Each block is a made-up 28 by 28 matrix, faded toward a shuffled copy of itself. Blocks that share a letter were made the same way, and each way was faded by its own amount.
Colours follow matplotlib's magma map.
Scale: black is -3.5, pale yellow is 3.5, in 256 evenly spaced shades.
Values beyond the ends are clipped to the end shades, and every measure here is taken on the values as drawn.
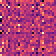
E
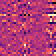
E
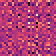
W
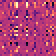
W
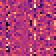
E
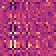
W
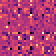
W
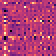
W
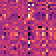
W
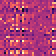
W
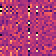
E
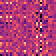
E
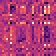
W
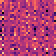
E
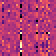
E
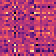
W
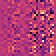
E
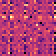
W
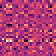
W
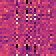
E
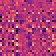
W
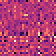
W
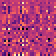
W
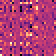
E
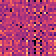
W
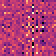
E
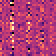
E
